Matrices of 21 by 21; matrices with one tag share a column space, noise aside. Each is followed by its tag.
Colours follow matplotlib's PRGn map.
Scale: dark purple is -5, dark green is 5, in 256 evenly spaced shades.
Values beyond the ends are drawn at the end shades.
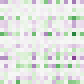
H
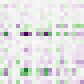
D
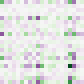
H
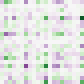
H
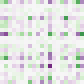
H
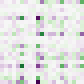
H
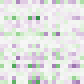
H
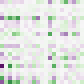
H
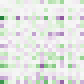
H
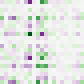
H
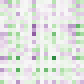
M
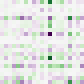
H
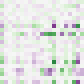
D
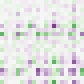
D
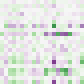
D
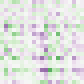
M
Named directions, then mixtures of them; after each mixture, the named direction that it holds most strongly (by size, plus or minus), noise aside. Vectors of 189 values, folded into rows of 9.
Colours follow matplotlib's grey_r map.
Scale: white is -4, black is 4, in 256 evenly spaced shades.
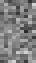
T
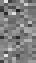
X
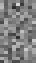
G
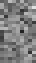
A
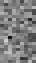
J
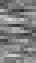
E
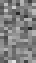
T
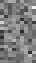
A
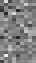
X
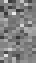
X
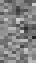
T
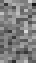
T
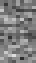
E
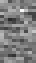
E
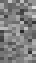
A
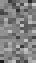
T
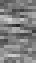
E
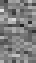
E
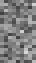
T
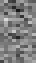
X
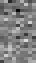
X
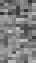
T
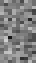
J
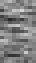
E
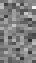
A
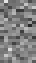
X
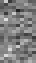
X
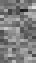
A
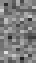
J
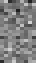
X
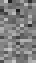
X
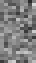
T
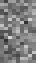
J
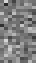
J
